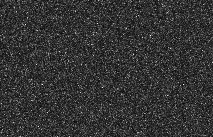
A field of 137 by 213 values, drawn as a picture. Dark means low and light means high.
No regular stripes run through it. Overall the values sit about 20% of the way up the scale. There is no overall slope. The values are skewed, with a long tail toward high values. Neither half mirrors the other. Fine speckle covers the field. No seam splits the table.
